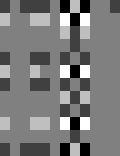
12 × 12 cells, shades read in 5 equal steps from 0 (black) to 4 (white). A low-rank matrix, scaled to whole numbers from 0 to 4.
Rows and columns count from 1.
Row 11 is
2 2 2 2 2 2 2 1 2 2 2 2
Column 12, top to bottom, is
1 2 2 2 2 2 2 2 2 2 2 2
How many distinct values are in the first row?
4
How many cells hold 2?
92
